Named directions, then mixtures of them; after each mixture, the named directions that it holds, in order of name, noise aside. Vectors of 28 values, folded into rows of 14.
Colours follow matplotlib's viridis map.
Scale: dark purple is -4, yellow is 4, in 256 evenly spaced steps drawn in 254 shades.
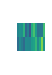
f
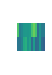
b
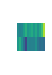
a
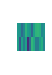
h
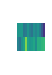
a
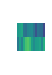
a, h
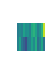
a, f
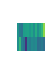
a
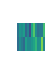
f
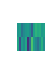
h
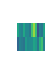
b, f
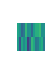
h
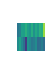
a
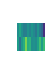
a
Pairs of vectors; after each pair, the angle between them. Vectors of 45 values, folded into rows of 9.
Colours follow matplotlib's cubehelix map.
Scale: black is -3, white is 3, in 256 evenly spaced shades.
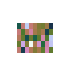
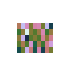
partly aligned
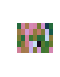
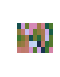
nearly parallel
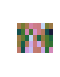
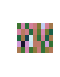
partly aligned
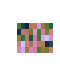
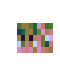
partly aligned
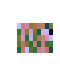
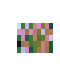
partly aligned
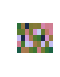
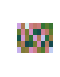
nearly opposite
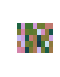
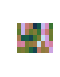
orthogonal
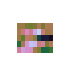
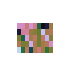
orthogonal
